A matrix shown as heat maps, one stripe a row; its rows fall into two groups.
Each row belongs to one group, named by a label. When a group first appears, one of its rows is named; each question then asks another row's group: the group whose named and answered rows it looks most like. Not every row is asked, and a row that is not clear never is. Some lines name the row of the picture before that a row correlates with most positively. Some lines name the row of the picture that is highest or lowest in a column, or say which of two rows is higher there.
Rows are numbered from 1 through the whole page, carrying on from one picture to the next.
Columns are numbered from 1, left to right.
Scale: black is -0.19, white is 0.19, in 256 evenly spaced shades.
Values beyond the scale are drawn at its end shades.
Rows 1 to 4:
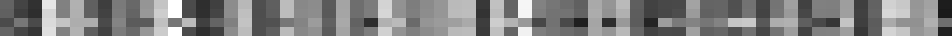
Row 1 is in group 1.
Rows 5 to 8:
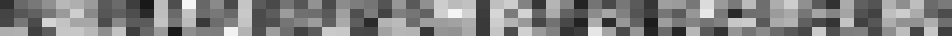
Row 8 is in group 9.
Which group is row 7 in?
1
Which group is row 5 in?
1
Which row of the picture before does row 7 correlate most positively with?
3
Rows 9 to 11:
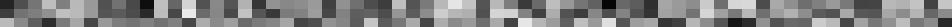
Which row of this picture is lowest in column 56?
11
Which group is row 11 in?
9
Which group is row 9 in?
1
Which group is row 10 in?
1
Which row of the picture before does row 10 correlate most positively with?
5
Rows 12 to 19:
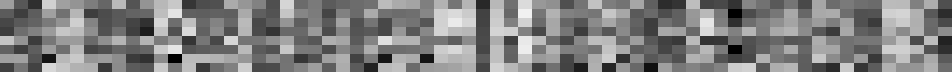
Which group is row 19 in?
1
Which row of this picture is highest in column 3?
15
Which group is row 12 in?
9
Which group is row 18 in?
9
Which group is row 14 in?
1
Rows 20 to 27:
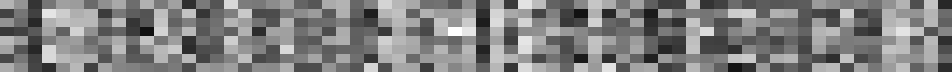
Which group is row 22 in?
9
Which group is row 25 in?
9
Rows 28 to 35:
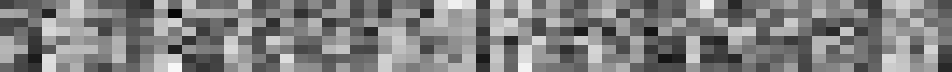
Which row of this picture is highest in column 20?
32
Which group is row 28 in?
1
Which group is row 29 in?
9
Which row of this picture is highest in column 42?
32
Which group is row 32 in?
9
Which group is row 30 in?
1
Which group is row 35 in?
1
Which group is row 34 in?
9
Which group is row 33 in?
9
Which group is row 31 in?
1
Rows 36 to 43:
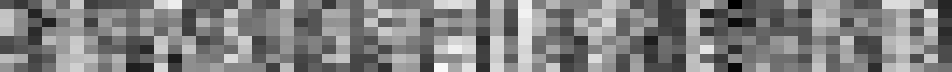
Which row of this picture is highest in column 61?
40
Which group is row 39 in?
9
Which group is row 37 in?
9
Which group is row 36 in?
1
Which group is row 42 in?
9
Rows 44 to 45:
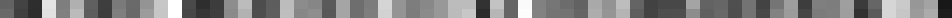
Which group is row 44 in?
1
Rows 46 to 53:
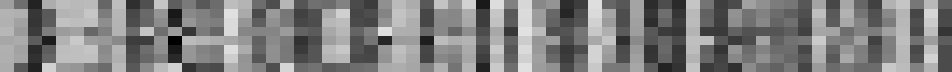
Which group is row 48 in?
9
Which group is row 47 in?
9
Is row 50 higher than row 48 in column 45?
No
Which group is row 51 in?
9
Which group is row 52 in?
9
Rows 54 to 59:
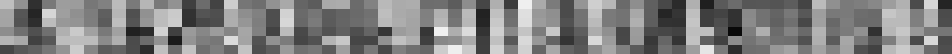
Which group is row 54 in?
9
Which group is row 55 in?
9
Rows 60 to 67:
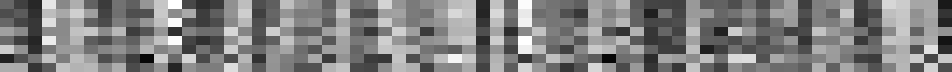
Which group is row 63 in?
9
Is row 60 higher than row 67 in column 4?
Yes
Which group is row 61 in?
1
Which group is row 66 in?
1
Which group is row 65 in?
9
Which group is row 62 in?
1
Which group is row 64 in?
1
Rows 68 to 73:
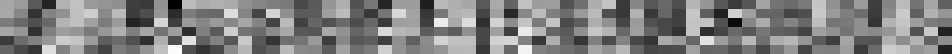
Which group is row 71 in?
9
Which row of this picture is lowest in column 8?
73
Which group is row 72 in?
1
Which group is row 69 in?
9
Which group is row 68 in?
9
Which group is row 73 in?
1
